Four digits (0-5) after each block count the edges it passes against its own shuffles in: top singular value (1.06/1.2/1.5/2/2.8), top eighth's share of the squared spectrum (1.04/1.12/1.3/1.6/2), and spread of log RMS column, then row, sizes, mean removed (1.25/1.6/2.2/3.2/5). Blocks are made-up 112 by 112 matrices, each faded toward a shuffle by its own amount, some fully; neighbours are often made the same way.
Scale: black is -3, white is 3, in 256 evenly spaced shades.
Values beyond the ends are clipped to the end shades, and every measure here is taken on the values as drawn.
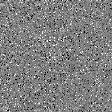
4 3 2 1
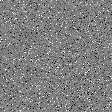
0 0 0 0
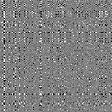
5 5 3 3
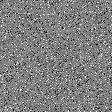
1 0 0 0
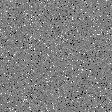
2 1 0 0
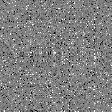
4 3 2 1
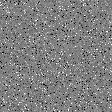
0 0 0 0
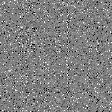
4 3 2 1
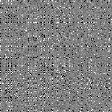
5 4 3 3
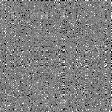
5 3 3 2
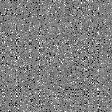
4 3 2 2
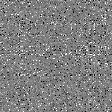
4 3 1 2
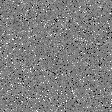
1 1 0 0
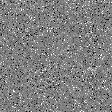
3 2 1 1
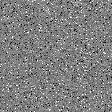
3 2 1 0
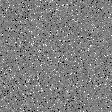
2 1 0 0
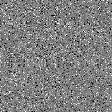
4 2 1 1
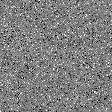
0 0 0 0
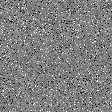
2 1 0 0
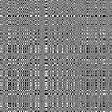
5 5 5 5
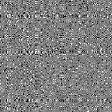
5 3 3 3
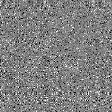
4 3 2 2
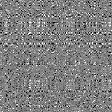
5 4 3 3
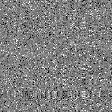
4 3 2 2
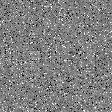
3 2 0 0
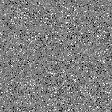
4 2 1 1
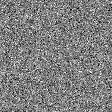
0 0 0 0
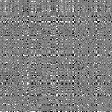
5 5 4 4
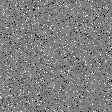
0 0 0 0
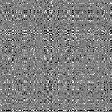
5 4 3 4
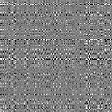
5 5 4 4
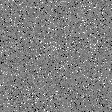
1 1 0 0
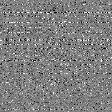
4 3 0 3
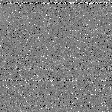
3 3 0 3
